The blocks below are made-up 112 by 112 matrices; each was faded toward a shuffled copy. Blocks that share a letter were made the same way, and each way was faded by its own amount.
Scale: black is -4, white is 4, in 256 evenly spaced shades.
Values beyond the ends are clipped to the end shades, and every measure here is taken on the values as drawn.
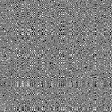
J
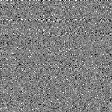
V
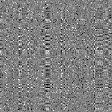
J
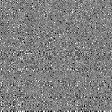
V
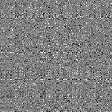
V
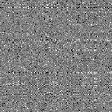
V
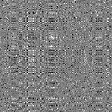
J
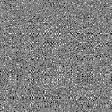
V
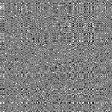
J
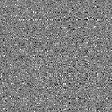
V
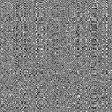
J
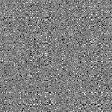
V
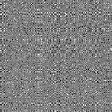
J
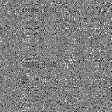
V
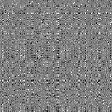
J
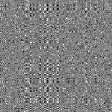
J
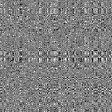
J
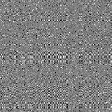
J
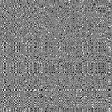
J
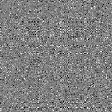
V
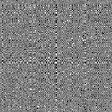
J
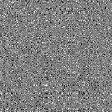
V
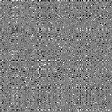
J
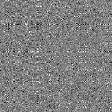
V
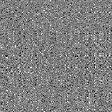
V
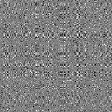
J
